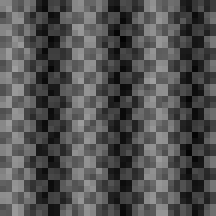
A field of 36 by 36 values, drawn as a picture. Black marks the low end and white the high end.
On average the colour sits 30% of the way up the scale. No seam splits the table. Upright stripes repeat 3 times across the table.
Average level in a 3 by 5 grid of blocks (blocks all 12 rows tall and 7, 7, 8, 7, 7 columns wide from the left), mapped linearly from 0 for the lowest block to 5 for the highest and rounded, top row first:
5 2 2 5 0
5 2 2 5 0
5 2 2 5 0
